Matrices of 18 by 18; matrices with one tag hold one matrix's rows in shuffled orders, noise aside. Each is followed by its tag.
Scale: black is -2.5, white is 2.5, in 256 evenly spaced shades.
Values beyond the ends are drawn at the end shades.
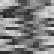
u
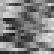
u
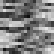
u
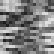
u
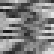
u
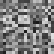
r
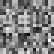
r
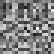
r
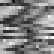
u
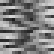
u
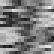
u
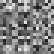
r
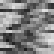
u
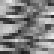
u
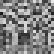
r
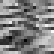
u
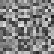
r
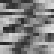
u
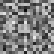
r
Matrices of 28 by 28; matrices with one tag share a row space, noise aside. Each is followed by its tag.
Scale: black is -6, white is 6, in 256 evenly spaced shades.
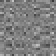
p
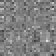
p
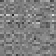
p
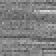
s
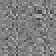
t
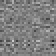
p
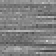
s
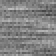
s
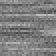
s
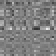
p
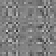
t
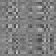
t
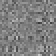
t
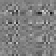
t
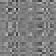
t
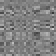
p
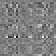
t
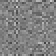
t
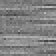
s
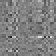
t
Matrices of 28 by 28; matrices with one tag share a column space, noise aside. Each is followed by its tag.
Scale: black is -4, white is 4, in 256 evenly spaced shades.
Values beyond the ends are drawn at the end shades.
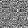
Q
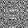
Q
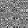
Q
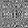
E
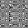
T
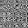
T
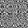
E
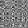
T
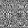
E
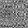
E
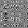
T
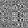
T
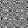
Q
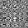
T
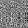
T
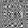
E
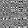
Q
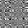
Q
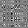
T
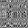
E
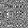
E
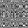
E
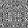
T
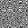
Q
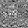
E
